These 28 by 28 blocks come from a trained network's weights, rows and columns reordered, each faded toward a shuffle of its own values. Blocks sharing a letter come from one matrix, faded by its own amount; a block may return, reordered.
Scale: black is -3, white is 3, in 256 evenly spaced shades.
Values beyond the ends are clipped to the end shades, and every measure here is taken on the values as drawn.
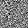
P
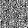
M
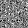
M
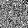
P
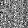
M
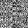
P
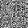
P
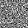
P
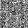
M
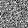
P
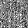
M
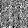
M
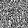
P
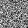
P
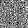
M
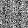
M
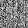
M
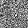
P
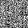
M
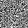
P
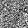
P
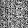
M
